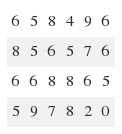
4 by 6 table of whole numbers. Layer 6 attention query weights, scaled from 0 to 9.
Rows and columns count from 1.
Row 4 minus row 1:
-1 4 -1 4 -7 -6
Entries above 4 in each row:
5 6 6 4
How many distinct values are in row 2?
4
